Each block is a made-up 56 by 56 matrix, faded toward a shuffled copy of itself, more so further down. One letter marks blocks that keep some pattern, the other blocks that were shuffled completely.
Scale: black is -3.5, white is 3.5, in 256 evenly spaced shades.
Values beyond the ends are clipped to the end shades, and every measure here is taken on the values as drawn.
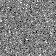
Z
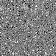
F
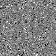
F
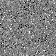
Z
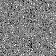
F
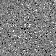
F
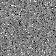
Z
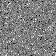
Z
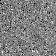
F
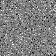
F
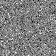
Z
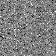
F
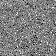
Z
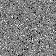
F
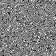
Z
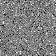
F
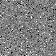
F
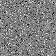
Z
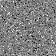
Z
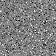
F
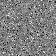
Z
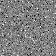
F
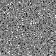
F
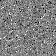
Z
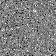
Z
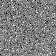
Z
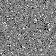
F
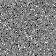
Z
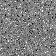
Z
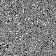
F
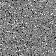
Z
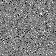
Z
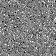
Z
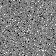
Z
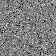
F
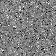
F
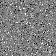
Z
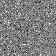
F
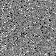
F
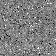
Z
